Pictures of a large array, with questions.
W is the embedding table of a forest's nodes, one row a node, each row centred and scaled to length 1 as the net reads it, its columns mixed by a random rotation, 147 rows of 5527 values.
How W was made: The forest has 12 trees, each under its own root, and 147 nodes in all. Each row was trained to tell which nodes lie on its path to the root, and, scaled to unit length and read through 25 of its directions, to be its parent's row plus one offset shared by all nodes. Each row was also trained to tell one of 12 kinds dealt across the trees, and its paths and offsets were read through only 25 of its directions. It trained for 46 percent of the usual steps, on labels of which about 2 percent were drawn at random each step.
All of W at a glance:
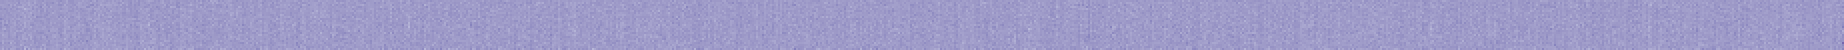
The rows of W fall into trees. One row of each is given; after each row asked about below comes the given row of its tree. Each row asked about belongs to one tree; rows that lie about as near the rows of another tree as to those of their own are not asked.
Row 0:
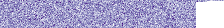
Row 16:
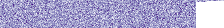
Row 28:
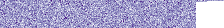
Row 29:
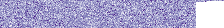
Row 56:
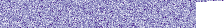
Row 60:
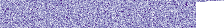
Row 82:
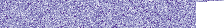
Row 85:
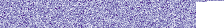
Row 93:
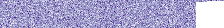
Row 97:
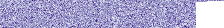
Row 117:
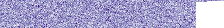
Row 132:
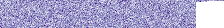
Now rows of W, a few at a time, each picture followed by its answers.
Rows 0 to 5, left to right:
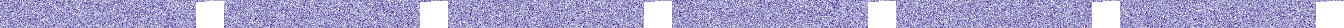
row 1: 132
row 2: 93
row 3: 0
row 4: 16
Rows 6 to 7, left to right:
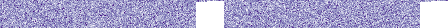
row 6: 29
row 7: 29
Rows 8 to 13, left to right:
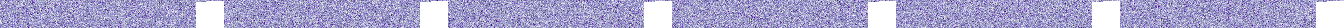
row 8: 16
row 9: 82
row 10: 132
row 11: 60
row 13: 85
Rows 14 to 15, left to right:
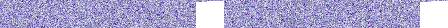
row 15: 93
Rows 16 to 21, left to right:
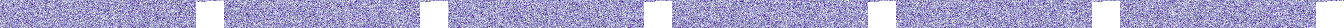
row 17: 16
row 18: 60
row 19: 97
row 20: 16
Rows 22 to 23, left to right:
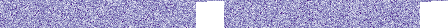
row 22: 132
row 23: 132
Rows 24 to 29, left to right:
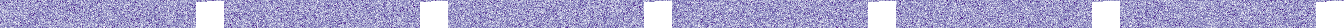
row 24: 82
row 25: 93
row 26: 16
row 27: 0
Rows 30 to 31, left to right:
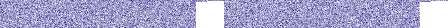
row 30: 56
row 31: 60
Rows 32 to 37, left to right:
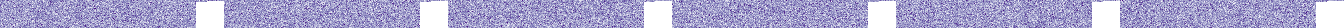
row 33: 85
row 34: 0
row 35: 56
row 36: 16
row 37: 132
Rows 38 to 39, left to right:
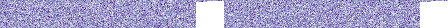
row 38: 93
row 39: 85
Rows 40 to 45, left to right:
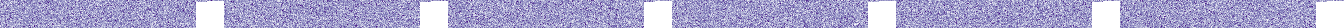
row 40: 93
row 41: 56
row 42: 0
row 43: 28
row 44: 93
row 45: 85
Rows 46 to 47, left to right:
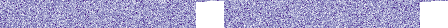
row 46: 132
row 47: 97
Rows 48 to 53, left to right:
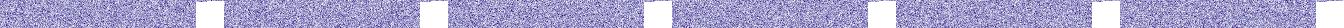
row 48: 93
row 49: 29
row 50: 85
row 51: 16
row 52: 16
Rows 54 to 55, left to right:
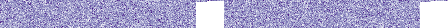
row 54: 82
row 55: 0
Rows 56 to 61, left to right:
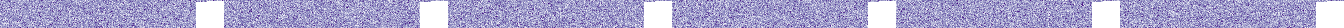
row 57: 132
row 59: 97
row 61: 93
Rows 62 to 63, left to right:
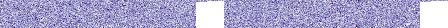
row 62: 117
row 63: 28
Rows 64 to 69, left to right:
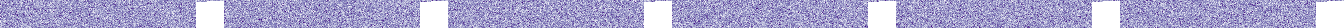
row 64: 16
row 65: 82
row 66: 85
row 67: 117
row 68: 97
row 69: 93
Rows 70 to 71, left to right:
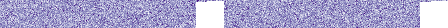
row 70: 97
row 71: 16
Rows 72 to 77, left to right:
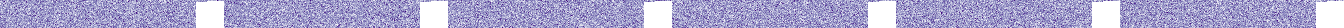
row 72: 132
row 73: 0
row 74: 82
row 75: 132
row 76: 82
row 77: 85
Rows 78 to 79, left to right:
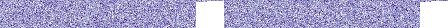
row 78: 93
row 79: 93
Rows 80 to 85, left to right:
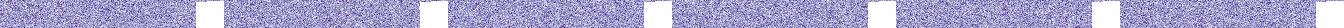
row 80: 117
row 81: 82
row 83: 16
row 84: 85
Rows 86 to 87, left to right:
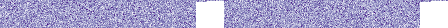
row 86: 85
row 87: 97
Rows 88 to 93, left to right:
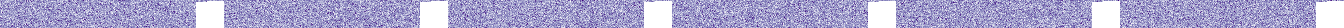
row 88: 132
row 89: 93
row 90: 16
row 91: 85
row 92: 0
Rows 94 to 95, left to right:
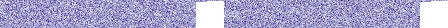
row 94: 132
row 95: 85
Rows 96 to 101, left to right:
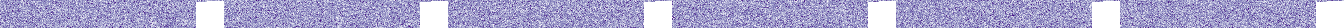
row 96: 0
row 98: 85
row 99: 16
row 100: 132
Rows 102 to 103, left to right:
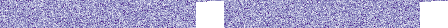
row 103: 97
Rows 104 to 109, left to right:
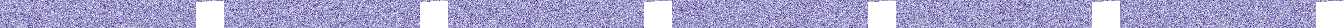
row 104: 93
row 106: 117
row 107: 85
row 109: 82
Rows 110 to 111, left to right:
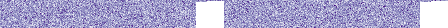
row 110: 97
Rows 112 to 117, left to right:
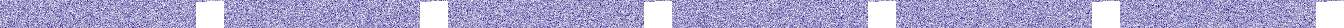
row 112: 16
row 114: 56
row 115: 85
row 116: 28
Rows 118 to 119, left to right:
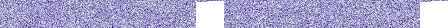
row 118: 82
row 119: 97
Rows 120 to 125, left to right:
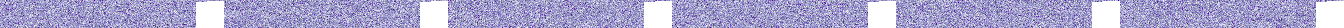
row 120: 60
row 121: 85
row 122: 82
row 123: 60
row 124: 56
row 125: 82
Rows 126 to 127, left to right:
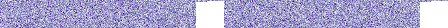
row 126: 82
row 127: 132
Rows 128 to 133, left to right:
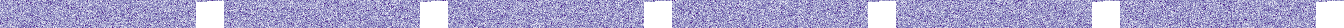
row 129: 93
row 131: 132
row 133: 93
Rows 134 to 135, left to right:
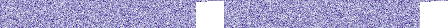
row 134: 82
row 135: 29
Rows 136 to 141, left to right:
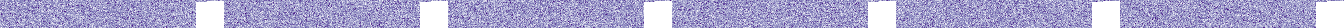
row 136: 28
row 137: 60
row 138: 56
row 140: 82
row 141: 117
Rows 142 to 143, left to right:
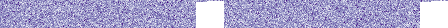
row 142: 0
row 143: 28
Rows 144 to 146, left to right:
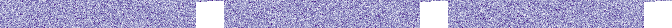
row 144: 82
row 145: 16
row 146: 117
